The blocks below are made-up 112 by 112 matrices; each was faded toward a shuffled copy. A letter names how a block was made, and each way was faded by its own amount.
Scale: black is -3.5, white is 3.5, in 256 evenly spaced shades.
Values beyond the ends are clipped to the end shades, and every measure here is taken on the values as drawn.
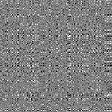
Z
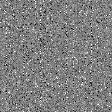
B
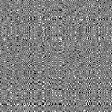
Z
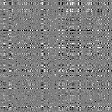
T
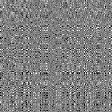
Z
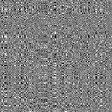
Z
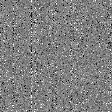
B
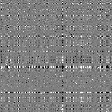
T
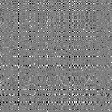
T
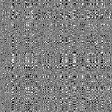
Z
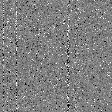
B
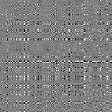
T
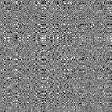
Z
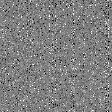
B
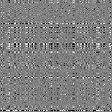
T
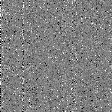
B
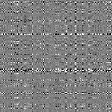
T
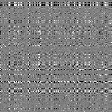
T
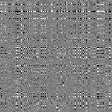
T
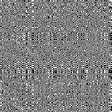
Z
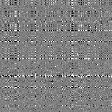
T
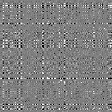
T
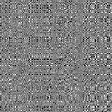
Z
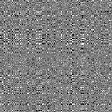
Z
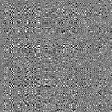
Z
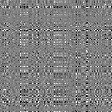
T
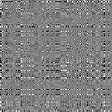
T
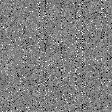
B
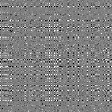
T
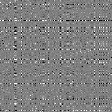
T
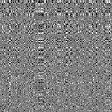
Z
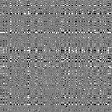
T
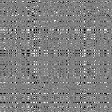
T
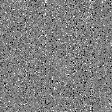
B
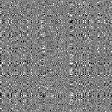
Z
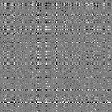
T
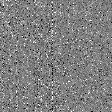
B
